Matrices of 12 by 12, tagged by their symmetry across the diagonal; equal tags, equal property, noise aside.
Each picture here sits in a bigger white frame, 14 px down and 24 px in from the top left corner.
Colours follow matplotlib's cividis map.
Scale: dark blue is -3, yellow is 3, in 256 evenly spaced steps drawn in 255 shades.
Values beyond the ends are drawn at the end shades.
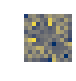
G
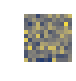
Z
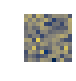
Z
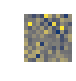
Z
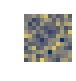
G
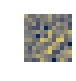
G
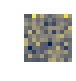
Z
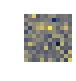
Z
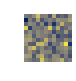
Z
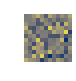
G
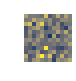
Z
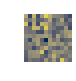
Z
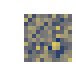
G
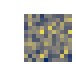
Z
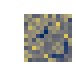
G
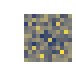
G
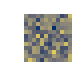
Z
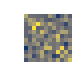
G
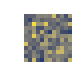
G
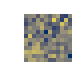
Z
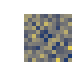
G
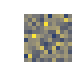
G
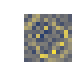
G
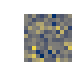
Z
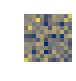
G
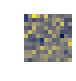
Z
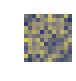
G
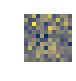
Z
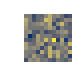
Z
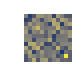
G
